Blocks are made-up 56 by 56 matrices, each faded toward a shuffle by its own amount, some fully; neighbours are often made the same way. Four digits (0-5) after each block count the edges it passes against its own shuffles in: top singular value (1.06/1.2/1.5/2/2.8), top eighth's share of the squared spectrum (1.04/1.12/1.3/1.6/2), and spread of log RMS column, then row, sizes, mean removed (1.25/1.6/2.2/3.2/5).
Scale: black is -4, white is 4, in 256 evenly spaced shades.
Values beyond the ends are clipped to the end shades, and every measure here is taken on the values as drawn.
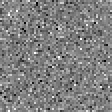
0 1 0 0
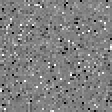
0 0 0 0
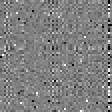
5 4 2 2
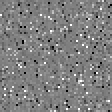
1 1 0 0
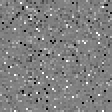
1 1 0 0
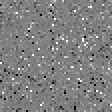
2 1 0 0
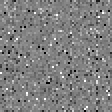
3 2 0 0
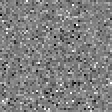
2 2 1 1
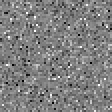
0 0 0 0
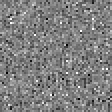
2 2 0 0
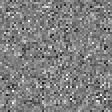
3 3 1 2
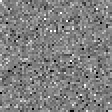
1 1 0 0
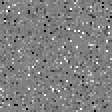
0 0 0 0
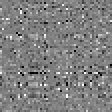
4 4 2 2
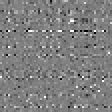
4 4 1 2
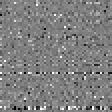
4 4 2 2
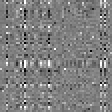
5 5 3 2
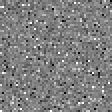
0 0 0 0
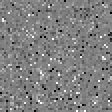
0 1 0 0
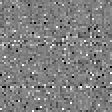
3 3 0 1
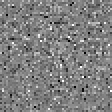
3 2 0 1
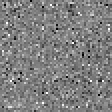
1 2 2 2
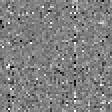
2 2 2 2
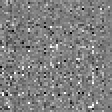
2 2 3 2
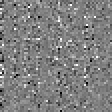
2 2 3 2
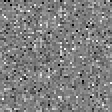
1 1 1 0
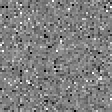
1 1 1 0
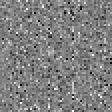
1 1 2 0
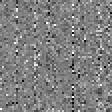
2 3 3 0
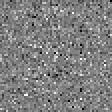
2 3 1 1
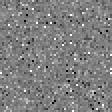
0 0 0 0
